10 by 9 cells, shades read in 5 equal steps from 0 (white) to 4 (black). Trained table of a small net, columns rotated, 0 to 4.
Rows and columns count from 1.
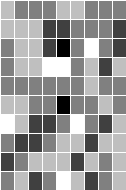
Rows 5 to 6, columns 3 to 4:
2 2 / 2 2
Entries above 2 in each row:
0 3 3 1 0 1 3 3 2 2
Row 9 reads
3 2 1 1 1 3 1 2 1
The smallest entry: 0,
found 6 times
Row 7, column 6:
0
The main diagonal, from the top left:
1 1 1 0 2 2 2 1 1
